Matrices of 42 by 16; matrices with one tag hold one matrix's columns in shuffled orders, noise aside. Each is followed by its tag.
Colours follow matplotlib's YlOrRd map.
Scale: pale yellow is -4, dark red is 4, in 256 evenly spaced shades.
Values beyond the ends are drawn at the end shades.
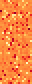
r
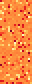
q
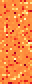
q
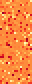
r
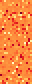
r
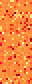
r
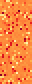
r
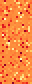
q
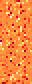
q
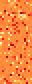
r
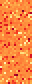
r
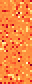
q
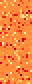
r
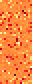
r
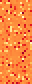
q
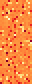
q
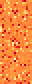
q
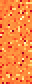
q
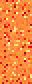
q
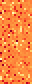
q
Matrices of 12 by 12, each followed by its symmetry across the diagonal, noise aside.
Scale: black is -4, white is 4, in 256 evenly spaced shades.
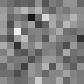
antisymmetric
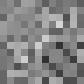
symmetric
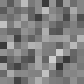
symmetric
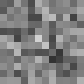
symmetric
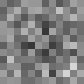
symmetric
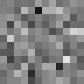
antisymmetric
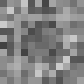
symmetric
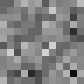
symmetric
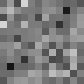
symmetric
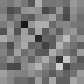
symmetric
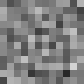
antisymmetric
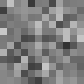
antisymmetric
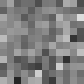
antisymmetric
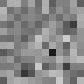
symmetric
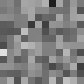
antisymmetric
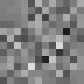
antisymmetric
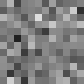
antisymmetric
